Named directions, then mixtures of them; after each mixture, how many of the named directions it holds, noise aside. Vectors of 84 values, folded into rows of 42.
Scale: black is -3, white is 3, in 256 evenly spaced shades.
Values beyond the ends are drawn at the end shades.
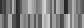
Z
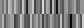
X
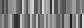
two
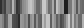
one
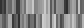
one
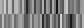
two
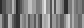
one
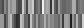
two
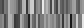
two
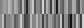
one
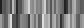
one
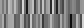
one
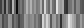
two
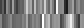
two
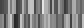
two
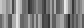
one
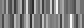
one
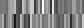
two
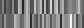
one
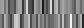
two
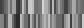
two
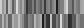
two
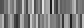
two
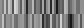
two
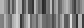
two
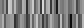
one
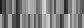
one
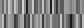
one
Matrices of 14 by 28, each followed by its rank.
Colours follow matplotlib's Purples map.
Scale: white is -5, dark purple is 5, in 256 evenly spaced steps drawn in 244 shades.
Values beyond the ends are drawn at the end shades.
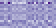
two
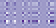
one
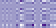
one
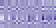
two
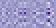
two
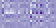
two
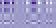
one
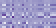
two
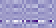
one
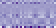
two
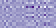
two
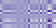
one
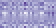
two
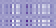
one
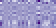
two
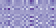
two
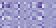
two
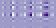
one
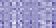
two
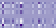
one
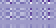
one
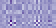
two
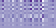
one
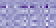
two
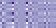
one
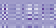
one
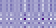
one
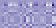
two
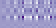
one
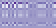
one
